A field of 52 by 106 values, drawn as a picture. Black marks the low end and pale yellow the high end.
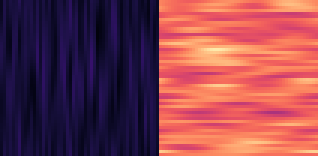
It is made of 1 by 2 panels. Panel 1,1: very low, streaked downward, faint in contrast. Panel 1,2: high, streaked across.
